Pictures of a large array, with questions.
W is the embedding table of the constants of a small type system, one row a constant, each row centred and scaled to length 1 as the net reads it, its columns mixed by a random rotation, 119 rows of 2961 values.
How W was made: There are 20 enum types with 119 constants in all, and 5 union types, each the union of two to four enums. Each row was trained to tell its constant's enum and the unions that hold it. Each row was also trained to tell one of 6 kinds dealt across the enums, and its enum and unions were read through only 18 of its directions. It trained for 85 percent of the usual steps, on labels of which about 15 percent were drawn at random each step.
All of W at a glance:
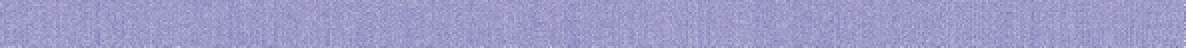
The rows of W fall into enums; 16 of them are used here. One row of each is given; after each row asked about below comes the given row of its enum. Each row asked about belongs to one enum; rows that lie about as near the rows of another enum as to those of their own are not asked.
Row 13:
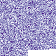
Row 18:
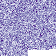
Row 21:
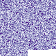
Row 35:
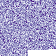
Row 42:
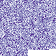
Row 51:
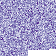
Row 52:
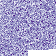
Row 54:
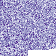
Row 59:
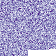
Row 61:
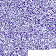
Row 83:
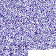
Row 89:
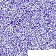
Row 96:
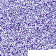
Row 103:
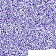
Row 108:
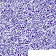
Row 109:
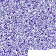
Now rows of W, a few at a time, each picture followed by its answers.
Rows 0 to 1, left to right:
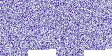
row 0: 18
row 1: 61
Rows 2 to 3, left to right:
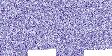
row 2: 18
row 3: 13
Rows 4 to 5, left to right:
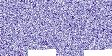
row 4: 103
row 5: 96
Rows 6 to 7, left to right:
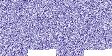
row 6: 21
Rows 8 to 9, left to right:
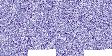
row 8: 89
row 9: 52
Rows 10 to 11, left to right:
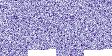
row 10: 52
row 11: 103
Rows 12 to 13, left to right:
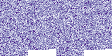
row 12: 54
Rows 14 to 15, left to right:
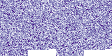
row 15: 96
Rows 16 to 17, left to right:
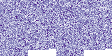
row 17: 13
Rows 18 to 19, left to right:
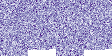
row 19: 54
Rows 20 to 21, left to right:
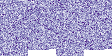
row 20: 96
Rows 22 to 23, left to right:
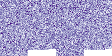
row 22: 89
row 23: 61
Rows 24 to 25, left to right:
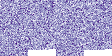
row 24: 89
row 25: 52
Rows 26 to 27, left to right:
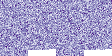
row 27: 108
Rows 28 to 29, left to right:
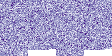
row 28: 35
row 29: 59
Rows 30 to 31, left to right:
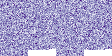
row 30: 18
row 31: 13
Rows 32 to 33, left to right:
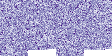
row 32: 18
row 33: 61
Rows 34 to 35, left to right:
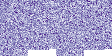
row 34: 61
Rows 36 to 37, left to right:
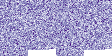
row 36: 54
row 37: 61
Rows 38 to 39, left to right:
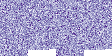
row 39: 108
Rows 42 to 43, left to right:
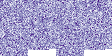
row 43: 61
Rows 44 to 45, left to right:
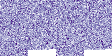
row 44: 89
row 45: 108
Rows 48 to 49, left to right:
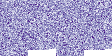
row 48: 54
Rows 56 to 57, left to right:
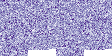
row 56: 109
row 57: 21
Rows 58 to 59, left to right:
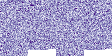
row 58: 59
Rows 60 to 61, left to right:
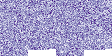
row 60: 13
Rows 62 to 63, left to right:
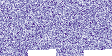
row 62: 18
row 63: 96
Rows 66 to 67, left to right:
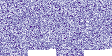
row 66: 18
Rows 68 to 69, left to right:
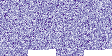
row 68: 21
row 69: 59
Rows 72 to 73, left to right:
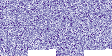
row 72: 96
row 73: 108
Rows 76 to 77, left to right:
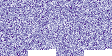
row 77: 13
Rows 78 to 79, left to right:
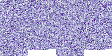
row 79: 21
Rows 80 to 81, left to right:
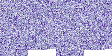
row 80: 103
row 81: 59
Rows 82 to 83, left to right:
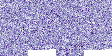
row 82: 13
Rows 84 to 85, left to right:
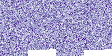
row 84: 108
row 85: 54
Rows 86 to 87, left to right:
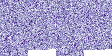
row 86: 109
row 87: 83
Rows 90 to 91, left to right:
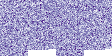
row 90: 52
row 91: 61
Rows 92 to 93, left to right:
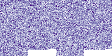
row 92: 59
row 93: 96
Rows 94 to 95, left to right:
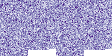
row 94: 59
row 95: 42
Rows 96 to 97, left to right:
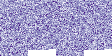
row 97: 89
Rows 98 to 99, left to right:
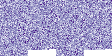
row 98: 13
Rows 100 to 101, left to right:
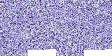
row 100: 83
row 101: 96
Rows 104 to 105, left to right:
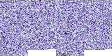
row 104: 83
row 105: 52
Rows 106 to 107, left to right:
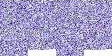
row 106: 89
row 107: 83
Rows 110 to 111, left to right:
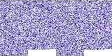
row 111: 83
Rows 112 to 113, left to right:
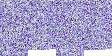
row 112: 89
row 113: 54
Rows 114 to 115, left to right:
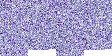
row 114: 21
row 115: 54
